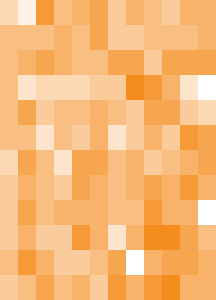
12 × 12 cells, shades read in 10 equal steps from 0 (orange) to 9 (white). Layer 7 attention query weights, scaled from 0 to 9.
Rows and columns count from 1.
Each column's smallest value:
4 1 1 3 1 2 1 0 0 0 1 2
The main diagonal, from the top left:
6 4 2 6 4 3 4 3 1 0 2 3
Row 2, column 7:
5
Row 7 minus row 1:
0 -6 3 3 -1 0 -1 0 1 -1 0 -1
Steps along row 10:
down up same down up up down down same up up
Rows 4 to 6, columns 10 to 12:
3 7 9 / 2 5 6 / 5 1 2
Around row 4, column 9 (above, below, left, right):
5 2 0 3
